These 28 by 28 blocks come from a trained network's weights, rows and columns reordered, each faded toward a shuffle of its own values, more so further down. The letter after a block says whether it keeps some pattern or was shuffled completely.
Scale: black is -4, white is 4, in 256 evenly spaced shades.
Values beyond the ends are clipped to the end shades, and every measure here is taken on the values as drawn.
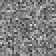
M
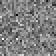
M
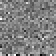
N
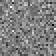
M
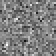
M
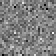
M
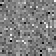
M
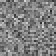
N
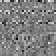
N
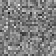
N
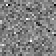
M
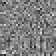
N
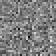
N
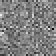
N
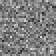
N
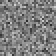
M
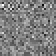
N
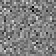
N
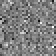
N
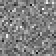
M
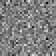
N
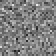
M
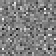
N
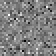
M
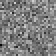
M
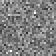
M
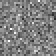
M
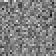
N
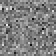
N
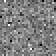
M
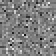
M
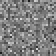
M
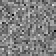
M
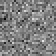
N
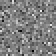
M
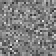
M
